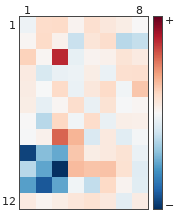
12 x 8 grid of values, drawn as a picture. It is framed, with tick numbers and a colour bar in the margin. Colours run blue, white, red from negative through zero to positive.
Roughest part: bottom left. Average level on the scale: 50%. Odd patch: lower, in the bottom left. Ninth with the lowest average: bottom left.
